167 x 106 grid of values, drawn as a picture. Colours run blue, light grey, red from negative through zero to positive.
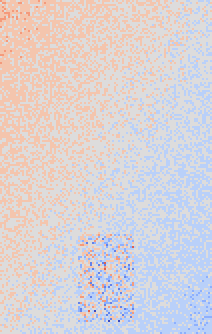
Neither half mirrors the other. The bottom middle is the roughest part. There is an overall slope up to the top left. An odd patch, rougher than its surroundings, sits in the bottom middle. Overall the values sit about 50% of the way up the scale. The top left is the ninth with the highest average. There are no regular stripes. The texture is fine-grained noise.
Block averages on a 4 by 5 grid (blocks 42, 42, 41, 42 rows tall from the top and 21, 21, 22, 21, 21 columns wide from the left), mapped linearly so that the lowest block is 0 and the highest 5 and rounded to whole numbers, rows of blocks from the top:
5 4 4 3 2 | 4 4 3 2 1 | 4 3 2 1 1 | 3 2 1 1 0
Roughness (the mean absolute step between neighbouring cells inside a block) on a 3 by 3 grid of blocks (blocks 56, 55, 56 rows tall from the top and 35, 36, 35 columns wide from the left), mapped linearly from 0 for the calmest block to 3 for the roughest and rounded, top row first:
000
000
030
